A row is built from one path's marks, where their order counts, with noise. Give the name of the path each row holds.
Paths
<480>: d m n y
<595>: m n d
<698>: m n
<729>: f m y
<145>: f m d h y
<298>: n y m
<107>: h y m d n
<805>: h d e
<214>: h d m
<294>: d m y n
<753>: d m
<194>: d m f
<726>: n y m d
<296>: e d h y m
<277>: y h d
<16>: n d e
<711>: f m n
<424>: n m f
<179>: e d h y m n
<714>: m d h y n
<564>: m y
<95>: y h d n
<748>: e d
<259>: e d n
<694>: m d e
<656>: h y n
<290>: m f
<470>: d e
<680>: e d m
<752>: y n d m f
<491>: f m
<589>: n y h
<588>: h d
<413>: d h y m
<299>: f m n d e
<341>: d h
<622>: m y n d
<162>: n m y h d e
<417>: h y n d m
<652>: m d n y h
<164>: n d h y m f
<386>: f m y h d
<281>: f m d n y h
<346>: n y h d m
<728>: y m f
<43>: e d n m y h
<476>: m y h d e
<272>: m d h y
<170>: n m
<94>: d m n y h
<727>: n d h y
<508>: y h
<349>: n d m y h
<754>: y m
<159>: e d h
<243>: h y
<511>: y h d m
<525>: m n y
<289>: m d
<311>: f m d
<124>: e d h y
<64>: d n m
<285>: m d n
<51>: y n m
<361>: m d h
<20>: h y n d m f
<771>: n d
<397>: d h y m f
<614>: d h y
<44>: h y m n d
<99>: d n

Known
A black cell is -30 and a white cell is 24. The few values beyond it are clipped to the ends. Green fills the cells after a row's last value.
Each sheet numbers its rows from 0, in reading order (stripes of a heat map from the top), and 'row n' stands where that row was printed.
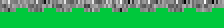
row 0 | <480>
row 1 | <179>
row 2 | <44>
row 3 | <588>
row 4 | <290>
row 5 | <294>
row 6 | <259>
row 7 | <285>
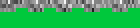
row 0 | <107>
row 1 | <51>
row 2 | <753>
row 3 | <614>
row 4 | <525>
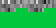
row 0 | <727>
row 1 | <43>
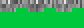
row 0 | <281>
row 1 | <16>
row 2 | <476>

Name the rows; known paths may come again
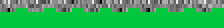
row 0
<194>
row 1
<107>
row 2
<43>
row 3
<508>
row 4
<164>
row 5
<424>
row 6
<16>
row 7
<413>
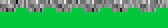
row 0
<748>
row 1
<51>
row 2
<417>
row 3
<94>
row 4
<614>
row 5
<386>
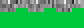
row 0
<294>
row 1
<476>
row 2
<277>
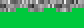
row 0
<588>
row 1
<243>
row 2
<711>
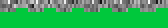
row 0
<99>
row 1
<491>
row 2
<652>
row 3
<179>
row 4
<726>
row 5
<714>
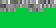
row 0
<44>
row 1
<525>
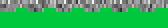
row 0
<145>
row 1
<771>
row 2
<214>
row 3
<272>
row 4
<727>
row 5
<470>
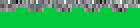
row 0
<285>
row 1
<162>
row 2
<511>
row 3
<361>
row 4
<753>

